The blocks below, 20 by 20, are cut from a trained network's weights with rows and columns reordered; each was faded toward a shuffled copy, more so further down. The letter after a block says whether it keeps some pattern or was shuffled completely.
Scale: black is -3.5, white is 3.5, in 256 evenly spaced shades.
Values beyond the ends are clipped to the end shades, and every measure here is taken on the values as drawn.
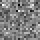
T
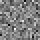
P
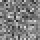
T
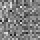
T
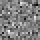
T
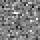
P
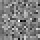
T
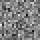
T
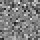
P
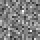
P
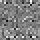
T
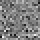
T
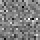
T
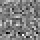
T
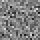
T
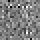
T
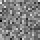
P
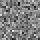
P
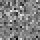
T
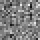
T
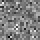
P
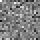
T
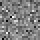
P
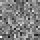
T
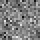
T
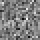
T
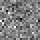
T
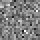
P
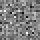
P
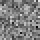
P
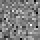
P
